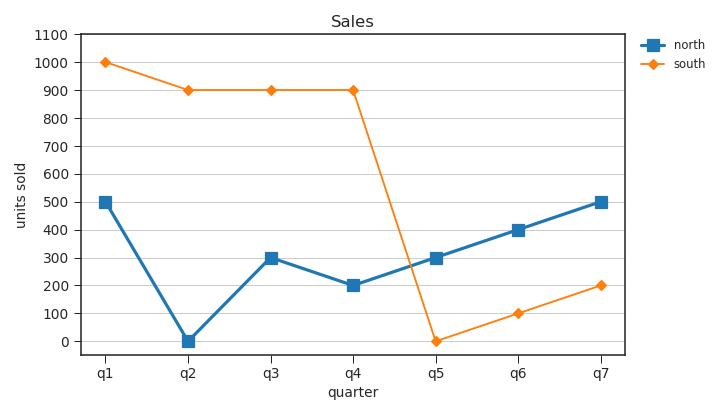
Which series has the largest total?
south
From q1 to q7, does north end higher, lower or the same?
the same
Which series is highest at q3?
south
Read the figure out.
Title: Sales
x-axis: quarter, ticks q1 q2 q3 q4 q5 q6 q7
y-axis: units sold, ticks 0 100 200 300 400 500 600 700 800 900 1000 1100
Legend: north, south
Values:
north: 500 0 300 200 300 400 500
south: 1000 900 900 900 0 100 200
